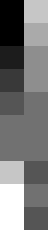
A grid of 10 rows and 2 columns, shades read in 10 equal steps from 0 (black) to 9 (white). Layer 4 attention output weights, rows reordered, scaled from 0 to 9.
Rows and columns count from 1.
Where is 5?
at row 3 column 2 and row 4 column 2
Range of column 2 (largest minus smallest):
4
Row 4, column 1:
2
